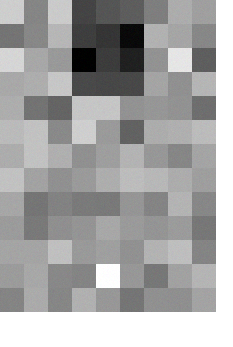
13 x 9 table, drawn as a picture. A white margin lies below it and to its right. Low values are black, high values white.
Odd rows or columns: none. Odd patch: lower, in the top middle. Ninth with the lowest average: top middle. Average level on the scale: 60%.
